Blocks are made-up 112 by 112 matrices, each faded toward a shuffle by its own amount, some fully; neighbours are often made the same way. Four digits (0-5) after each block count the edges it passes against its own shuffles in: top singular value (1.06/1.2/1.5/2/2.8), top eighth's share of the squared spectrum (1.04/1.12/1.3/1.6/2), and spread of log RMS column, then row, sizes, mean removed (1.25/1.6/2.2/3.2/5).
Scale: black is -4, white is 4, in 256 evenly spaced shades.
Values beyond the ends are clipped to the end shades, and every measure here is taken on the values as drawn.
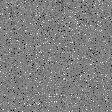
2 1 0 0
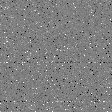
3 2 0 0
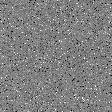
0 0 0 0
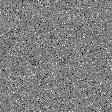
0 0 0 0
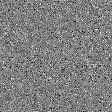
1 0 0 1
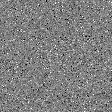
0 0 0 1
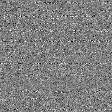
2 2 0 3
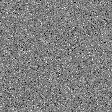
0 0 0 1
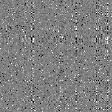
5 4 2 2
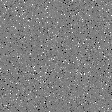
2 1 0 0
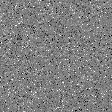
2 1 0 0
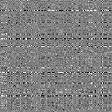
5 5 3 4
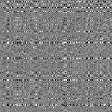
5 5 3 4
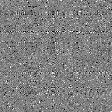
4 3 1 3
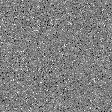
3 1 0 0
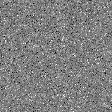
3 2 0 0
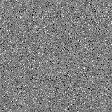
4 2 1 1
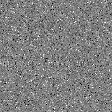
3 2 0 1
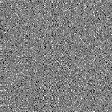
4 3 2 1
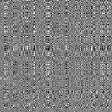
5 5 4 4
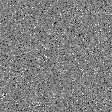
2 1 0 0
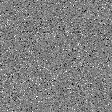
3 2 0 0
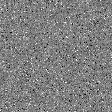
3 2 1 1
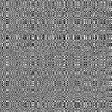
5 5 4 4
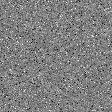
2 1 0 0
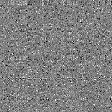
4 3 1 2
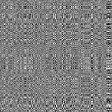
5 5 4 4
